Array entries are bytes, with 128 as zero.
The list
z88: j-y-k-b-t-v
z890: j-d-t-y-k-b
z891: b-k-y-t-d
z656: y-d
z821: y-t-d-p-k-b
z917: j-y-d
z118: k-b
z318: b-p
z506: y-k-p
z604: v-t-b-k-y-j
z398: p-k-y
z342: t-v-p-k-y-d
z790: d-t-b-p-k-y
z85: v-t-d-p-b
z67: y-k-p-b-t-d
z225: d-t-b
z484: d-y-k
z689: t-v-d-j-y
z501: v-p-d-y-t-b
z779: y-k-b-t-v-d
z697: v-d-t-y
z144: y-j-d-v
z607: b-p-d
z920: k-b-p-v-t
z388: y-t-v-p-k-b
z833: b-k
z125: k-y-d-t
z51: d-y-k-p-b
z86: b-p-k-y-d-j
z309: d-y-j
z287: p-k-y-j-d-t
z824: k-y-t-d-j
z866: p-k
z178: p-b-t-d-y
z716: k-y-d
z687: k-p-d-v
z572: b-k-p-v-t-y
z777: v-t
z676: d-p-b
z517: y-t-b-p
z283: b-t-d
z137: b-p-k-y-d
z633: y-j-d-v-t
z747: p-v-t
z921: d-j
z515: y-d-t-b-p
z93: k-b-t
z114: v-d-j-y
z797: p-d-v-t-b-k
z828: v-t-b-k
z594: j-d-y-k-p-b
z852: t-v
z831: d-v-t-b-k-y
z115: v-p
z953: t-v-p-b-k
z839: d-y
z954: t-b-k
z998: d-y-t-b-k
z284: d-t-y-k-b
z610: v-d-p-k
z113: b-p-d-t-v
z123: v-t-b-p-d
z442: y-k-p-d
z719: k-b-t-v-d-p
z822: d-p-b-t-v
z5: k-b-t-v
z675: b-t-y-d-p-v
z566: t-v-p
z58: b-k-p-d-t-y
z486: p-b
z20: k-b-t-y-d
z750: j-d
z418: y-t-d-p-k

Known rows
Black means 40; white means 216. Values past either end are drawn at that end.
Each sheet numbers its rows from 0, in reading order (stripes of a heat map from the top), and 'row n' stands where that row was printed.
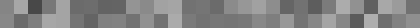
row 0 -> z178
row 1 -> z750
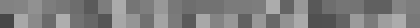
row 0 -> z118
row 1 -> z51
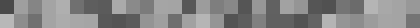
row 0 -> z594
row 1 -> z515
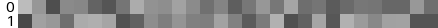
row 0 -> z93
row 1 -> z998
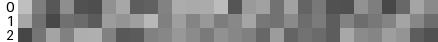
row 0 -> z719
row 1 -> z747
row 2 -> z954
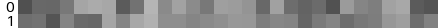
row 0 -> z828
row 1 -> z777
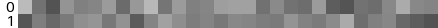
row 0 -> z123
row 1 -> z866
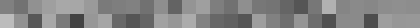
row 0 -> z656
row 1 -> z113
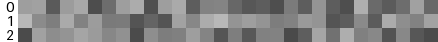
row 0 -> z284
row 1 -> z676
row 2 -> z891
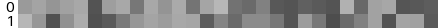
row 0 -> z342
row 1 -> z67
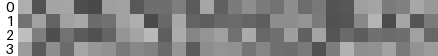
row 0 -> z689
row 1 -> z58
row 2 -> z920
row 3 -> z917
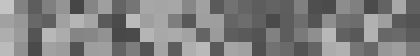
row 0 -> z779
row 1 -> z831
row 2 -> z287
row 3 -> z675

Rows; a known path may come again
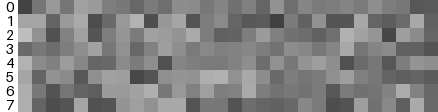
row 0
z833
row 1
z284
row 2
z283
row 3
z866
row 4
z607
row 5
z610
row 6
z747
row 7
z88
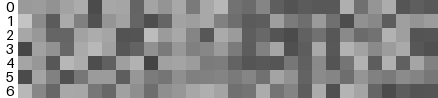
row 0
z342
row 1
z113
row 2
z831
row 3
z998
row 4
z890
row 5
z839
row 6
z821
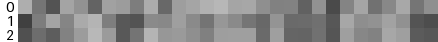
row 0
z85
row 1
z954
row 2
z828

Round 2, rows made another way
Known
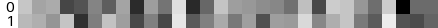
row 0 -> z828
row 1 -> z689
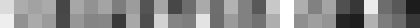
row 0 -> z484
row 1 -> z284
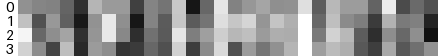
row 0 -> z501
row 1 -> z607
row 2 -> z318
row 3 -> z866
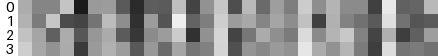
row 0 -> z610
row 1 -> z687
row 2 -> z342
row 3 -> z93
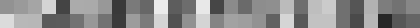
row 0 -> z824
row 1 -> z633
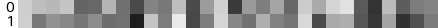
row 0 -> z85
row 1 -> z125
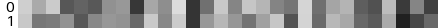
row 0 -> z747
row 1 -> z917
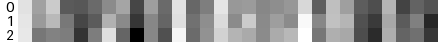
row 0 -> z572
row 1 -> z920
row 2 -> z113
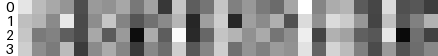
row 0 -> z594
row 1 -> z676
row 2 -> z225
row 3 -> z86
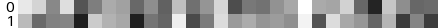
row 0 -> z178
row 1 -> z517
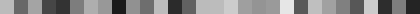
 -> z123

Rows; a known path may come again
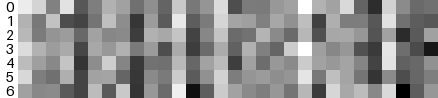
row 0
z178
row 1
z687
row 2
z716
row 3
z484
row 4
z719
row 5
z137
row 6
z954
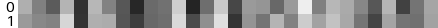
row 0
z398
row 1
z418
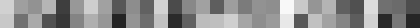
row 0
z88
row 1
z123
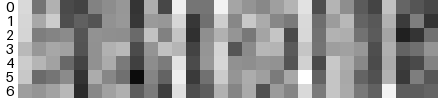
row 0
z58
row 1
z747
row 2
z917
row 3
z675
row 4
z144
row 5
z790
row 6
z114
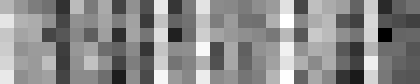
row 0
z998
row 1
z594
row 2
z828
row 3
z118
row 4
z779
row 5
z697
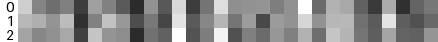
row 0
z287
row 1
z689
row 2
z891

